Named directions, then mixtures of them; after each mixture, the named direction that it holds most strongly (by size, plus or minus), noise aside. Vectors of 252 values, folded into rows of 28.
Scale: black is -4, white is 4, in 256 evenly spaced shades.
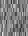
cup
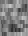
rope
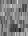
rope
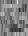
rope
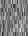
cup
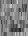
rope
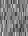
cup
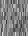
cup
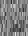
cup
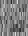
cup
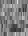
rope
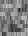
rope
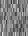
cup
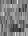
rope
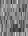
cup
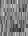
cup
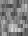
rope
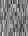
cup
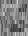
rope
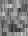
rope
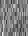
cup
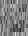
cup
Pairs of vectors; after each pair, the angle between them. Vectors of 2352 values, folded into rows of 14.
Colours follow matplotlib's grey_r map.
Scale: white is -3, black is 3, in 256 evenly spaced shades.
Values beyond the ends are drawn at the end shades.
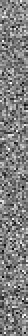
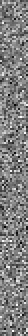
partly opposed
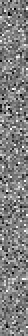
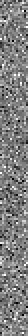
orthogonal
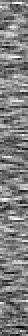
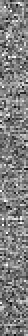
partly aligned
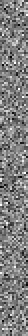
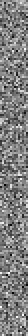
partly aligned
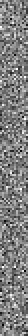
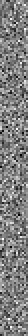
partly opposed
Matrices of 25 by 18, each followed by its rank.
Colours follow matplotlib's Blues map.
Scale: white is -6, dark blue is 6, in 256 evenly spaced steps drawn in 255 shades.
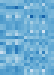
three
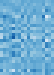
two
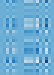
one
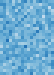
full rank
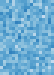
full rank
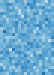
full rank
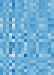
two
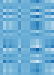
one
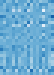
three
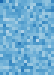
full rank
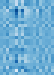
two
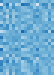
three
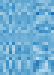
three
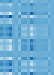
one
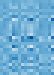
two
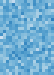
full rank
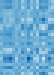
two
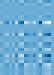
one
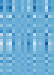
one
